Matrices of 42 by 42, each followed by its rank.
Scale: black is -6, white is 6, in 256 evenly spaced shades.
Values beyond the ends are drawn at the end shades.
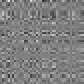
three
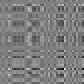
two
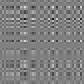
one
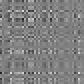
two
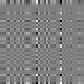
one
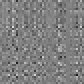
three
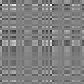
one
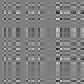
one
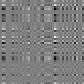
one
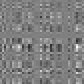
two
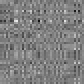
three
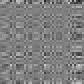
two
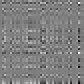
two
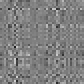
three
